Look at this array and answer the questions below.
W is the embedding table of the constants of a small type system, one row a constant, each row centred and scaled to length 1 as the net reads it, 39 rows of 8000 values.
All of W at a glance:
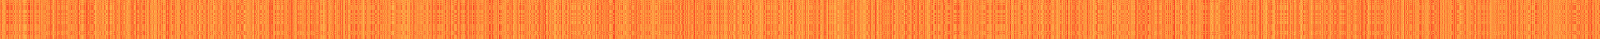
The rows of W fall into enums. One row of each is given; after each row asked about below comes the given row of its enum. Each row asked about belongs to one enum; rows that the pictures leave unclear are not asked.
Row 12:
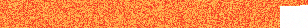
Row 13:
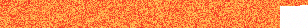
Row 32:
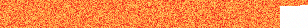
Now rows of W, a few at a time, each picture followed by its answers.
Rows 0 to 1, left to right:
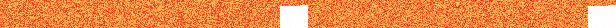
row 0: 12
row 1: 32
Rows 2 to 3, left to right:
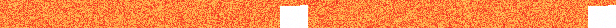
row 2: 12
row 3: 13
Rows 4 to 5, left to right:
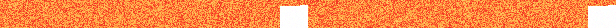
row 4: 12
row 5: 13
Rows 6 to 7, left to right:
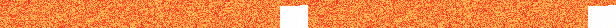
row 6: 13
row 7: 13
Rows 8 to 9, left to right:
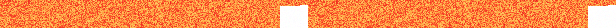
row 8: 13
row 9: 13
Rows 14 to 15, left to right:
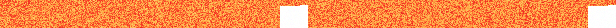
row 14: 13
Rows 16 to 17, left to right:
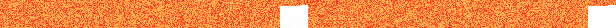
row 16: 12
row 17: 13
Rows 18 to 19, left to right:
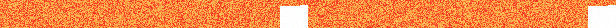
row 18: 12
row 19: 13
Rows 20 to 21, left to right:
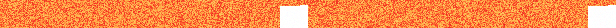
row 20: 12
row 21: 13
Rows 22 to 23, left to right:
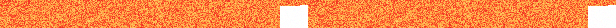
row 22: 13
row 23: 13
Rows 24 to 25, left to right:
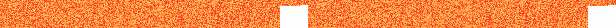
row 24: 12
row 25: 12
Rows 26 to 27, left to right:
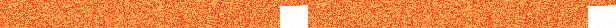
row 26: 12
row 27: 12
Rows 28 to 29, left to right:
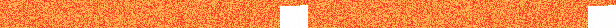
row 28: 12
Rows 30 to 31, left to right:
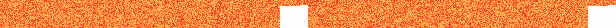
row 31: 13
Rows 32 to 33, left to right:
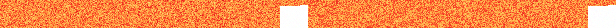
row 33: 13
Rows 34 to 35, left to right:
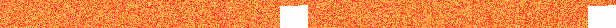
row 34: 32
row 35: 12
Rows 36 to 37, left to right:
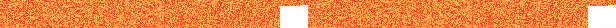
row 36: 12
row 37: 12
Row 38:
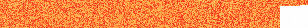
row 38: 12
